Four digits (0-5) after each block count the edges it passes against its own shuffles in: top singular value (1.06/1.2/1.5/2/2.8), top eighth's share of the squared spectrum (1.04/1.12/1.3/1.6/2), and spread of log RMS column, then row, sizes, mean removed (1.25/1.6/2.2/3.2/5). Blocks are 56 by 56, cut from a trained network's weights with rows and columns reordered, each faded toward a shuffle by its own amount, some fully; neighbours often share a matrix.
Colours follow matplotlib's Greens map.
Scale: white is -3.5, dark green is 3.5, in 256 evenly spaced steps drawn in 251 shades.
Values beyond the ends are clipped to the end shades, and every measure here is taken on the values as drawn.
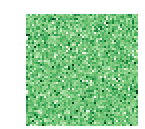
0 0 0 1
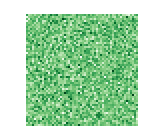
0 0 0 0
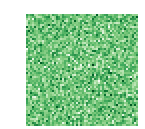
0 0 0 0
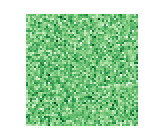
0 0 0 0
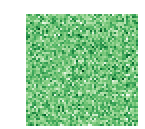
2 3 2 1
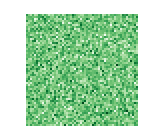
0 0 0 0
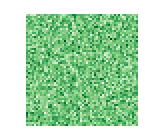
1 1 0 0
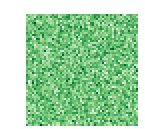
1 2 0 0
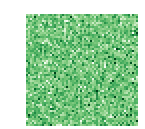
1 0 0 0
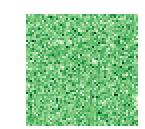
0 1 0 0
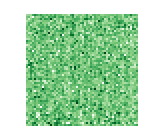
2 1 0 1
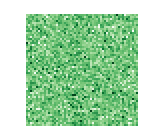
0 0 0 0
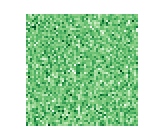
3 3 1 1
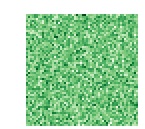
1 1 0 0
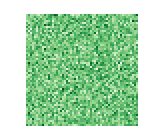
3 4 1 2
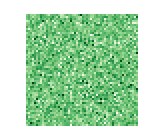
1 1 0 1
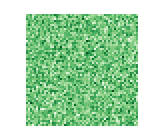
2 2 0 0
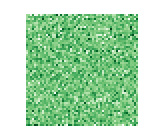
3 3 0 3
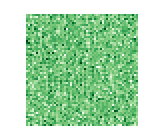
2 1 0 1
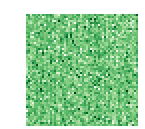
2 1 0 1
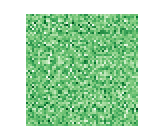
3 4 2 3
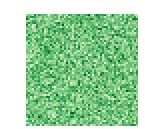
2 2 0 0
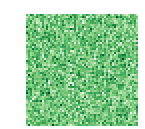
2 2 0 1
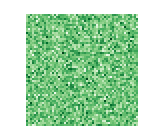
1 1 0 0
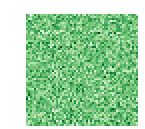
3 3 1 2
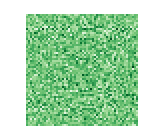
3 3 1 2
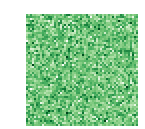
1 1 0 0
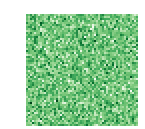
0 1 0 0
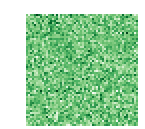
2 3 0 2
